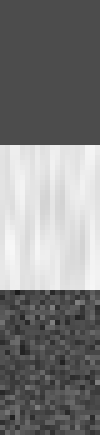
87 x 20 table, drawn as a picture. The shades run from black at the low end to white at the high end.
It is made of 3 by 1 panels. Panel 1,1: low, flat. Panel 2,1: very high, streaked downward, faint in contrast. Panel 3,1: low, fine-grained.
